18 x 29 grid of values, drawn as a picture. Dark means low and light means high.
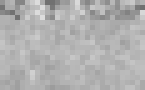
Neither half mirrors the other. The values are skewed, with a long tail toward low values. On average the colour sits 70% of the way up the scale. The bottom part is calmer, past a seam about 20% of the way down.
